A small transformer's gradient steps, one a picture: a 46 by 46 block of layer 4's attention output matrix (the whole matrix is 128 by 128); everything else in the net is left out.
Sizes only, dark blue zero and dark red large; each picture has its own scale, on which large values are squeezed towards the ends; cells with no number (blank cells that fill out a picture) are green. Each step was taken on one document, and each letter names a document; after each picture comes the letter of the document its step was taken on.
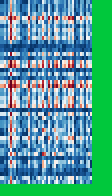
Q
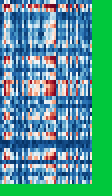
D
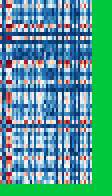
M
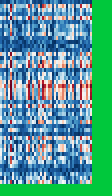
Q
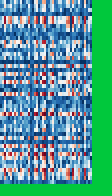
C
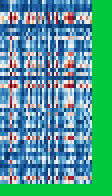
Q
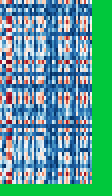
M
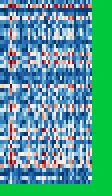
Q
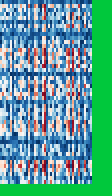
C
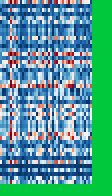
Q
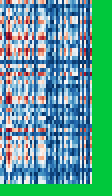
M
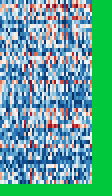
D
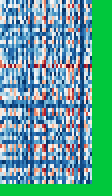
C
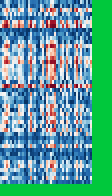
D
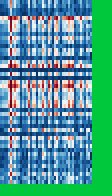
Q
